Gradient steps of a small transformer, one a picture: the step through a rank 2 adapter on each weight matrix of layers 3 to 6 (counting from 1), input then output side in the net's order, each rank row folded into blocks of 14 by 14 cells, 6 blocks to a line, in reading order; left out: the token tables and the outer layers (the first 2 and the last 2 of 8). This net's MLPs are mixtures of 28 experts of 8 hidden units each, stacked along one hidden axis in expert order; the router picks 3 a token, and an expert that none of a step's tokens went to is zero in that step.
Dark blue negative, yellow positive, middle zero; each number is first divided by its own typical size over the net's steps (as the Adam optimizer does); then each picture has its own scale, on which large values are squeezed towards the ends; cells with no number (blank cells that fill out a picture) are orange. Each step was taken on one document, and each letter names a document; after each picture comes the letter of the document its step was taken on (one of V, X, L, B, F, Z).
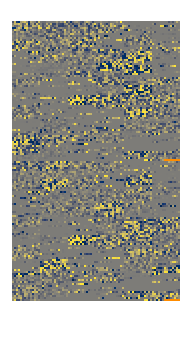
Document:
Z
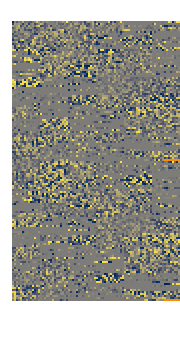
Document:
Z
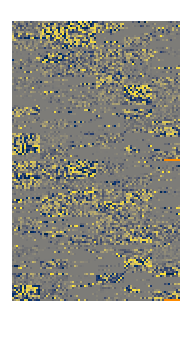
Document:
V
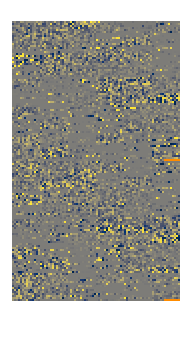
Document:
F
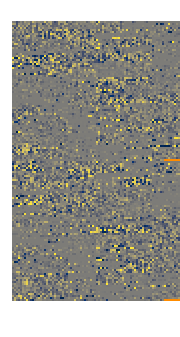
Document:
F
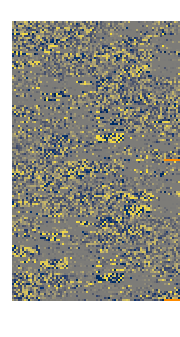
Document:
V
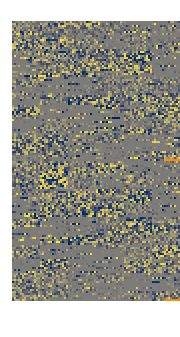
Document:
Z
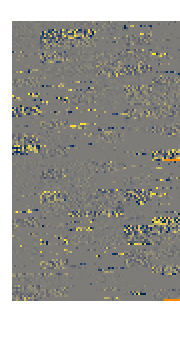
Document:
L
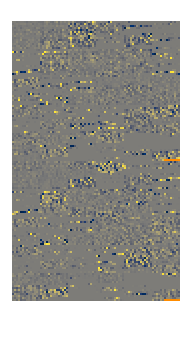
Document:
L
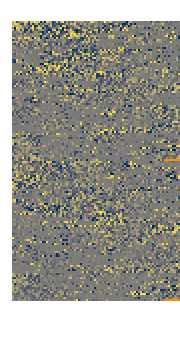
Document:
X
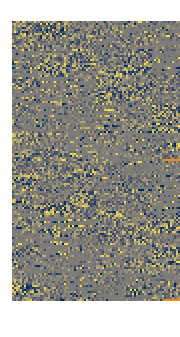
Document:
X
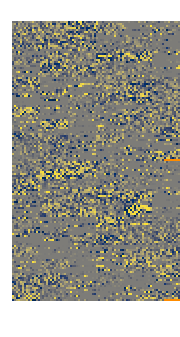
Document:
V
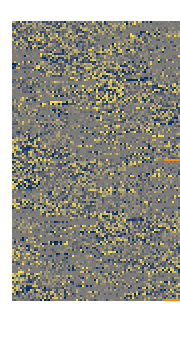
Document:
X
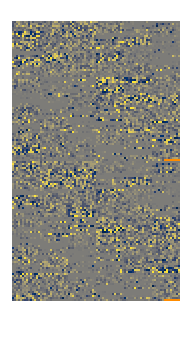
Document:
F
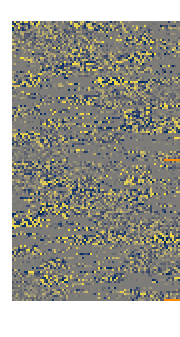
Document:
Z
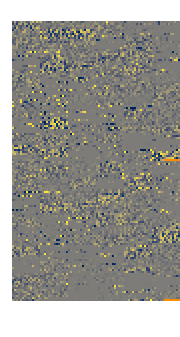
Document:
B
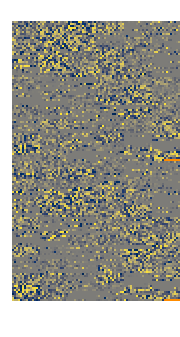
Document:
V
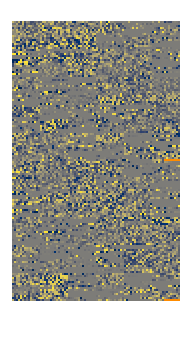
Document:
V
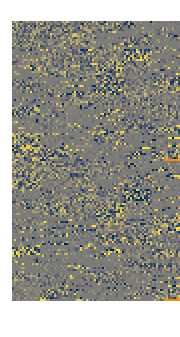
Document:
X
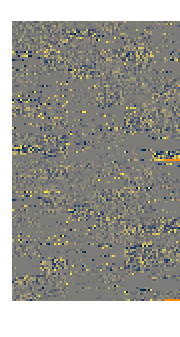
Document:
B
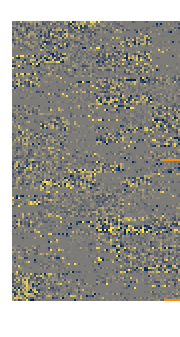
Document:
F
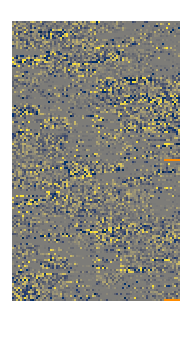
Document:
F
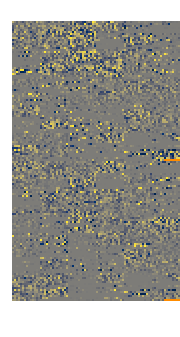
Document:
L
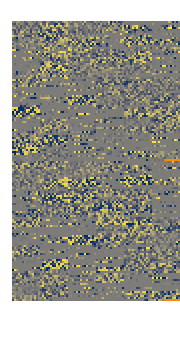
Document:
Z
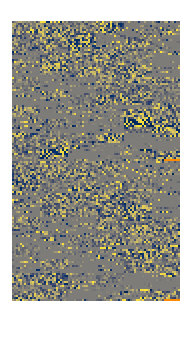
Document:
V
